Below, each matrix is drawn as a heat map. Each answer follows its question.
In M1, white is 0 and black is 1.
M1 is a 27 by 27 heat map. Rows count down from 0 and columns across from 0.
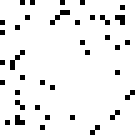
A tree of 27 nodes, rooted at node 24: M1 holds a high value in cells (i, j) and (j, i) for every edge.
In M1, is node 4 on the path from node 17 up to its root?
yes
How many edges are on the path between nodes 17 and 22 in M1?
6
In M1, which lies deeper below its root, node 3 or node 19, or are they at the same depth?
node 19
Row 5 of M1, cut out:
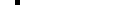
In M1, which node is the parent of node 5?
3
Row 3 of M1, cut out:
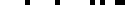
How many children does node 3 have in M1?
5
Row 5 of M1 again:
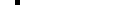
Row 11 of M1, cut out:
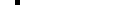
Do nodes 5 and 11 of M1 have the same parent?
yes
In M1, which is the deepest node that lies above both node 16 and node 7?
4
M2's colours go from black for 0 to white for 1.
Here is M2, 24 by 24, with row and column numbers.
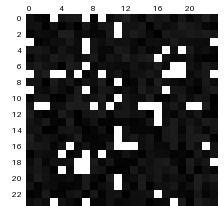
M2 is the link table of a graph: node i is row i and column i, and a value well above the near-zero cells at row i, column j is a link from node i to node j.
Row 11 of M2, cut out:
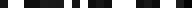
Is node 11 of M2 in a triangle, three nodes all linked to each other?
no
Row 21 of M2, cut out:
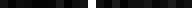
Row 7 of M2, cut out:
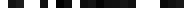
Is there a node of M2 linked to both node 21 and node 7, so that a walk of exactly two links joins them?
no
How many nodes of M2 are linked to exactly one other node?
12
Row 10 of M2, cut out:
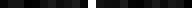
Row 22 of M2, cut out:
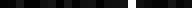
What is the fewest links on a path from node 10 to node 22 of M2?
3
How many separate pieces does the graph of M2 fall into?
2
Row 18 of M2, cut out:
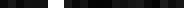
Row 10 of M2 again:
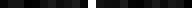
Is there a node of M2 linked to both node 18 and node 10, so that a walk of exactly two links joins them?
no
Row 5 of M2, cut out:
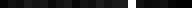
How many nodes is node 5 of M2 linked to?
1
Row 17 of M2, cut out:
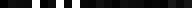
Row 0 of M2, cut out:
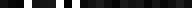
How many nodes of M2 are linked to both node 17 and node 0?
2
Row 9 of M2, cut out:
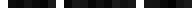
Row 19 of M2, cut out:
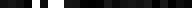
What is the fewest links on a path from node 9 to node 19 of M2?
2
